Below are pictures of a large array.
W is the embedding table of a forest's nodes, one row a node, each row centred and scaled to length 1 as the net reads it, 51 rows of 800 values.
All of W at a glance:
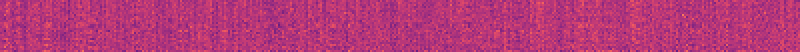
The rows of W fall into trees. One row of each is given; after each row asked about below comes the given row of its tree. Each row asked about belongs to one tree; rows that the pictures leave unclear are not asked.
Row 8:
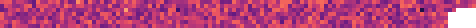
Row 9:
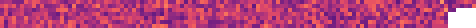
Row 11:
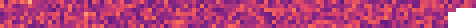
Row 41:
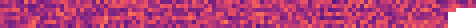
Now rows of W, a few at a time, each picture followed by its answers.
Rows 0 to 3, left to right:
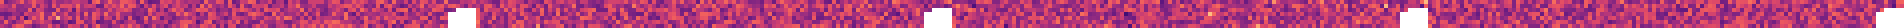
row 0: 11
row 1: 9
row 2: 9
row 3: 8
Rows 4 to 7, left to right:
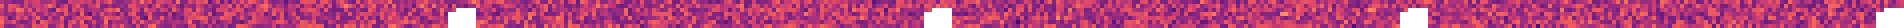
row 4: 9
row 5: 11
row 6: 11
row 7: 8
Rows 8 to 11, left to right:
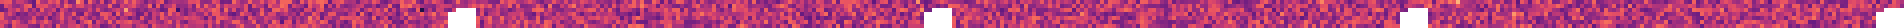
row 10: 9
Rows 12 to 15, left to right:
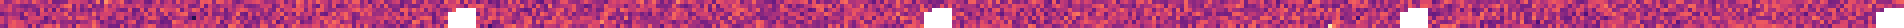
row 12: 11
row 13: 9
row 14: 8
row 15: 11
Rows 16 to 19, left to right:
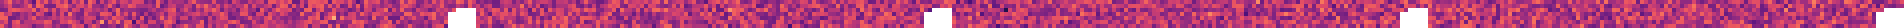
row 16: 8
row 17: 9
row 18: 41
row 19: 9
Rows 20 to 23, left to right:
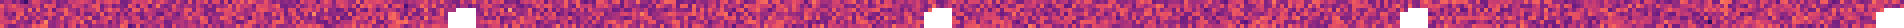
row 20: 9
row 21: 8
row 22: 8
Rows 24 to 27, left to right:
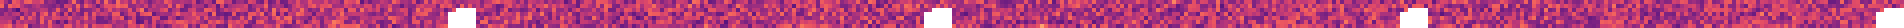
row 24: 11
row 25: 11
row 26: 11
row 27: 11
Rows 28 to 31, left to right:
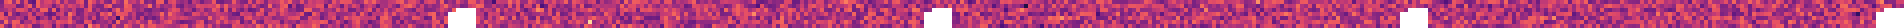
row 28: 8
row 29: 9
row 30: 41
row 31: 41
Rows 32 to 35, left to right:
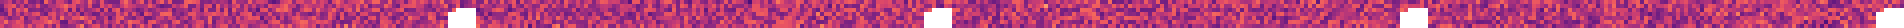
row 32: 8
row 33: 8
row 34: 41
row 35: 11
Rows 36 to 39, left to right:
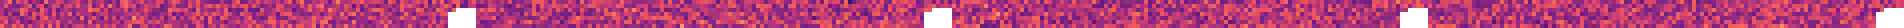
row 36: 8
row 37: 41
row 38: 11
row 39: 11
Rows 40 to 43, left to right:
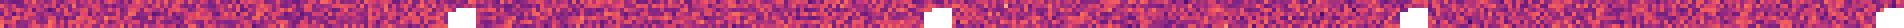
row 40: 9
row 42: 9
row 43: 8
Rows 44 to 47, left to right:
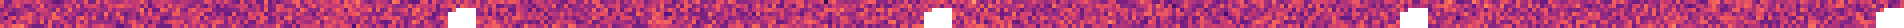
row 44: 11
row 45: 11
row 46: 8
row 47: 8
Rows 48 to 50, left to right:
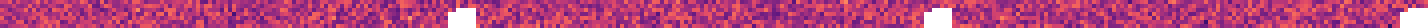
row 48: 8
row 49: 9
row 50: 11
